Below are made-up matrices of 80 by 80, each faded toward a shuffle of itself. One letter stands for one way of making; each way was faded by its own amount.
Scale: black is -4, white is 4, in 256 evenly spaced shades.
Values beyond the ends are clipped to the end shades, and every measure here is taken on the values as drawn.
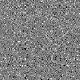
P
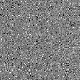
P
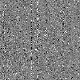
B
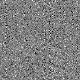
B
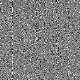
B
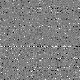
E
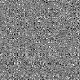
P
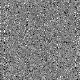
B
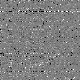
E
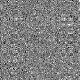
P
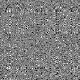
P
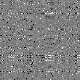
E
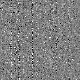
B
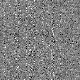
B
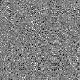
P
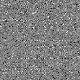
P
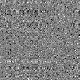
P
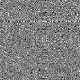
P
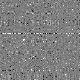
E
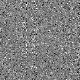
B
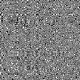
P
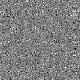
P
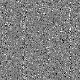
B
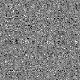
P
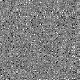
P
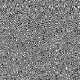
P
